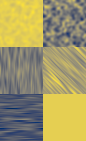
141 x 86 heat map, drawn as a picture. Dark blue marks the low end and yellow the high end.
It is made of 3 by 2 panels. Panel 1,1: very high, blotchy, faint in contrast. Panel 1,2: middling, blotchy, strong in contrast. Panel 2,1: middling, streaked downward. Panel 2,2: high, slanting down to the right. Panel 3,1: low, streaked across. Panel 3,2: very high, flat.
